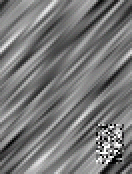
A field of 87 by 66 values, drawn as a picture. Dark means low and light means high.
Odd patch: rougher, in the bottom right. Slope: none. Grain: diagonal, up to the right. Roughest part: bottom right.
